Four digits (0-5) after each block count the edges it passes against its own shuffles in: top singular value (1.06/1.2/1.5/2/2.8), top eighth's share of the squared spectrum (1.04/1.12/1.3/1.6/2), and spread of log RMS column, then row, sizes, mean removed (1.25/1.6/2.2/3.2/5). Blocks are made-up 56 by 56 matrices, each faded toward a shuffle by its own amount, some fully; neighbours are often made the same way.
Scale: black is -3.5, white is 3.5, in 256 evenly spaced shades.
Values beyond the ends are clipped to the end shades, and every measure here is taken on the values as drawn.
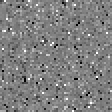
0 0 0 0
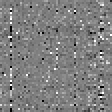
4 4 2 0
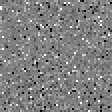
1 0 0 0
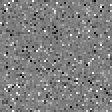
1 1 0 0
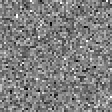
0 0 0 0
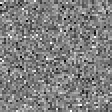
0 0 0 0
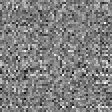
4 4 2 2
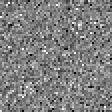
1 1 0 0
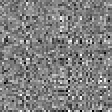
4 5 3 3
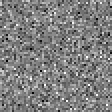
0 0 0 0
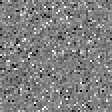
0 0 0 0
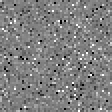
1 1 0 0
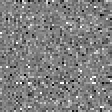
3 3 1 1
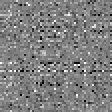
4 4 2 2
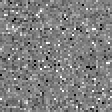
2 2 0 1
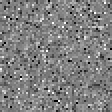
1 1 0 0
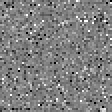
1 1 0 0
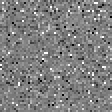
2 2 0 0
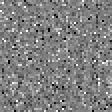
2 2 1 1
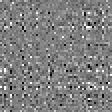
4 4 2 3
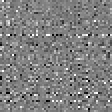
4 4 2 3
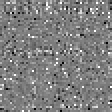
3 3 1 2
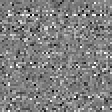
2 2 0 3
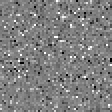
0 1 0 0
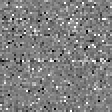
2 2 0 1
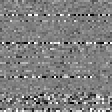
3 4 0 4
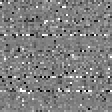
2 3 0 3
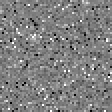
1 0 0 0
